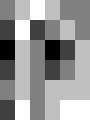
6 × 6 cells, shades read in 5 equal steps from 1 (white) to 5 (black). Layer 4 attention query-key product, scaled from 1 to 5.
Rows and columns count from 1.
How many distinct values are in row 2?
4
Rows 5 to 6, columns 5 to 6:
2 2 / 1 1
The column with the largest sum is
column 1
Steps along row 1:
down down up up same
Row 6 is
4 1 3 2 1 1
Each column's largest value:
5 2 4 5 4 3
